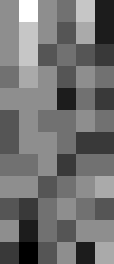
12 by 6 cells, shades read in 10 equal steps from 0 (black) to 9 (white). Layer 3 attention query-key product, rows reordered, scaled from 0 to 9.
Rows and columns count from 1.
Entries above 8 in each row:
1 0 0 0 0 0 0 0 0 0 0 0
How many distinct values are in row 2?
5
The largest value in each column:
5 9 5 5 7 6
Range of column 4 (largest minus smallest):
4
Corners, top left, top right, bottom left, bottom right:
5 1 2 6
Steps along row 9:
same down up up up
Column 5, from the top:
7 6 3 5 4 5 2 4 5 4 5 1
